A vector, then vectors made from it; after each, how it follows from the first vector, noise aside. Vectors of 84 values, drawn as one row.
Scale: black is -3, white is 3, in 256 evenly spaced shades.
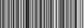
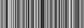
wrapped around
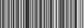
copied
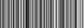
copied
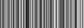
copied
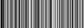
wrapped around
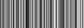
copied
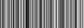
copied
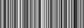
wrapped around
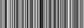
wrapped around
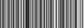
copied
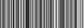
copied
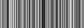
wrapped around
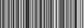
copied
